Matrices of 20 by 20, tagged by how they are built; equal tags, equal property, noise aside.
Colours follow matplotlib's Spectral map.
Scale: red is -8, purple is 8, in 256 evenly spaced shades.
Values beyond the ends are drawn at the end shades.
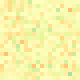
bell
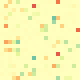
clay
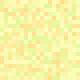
bell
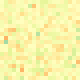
bell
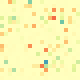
clay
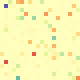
clay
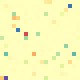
clay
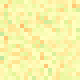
bell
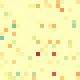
clay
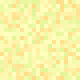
bell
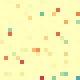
clay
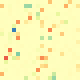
clay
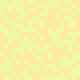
bell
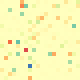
clay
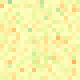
bell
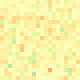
bell
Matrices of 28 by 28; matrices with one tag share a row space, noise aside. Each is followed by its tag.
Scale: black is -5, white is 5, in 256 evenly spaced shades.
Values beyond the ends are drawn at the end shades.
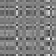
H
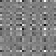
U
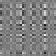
U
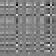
H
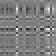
H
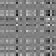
H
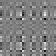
U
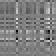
H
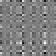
U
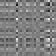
H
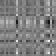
H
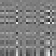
H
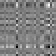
H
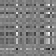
H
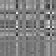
H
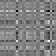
H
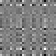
U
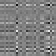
H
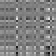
H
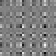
U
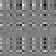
U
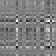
H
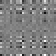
U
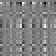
U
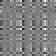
U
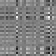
H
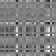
H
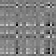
H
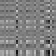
H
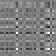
H
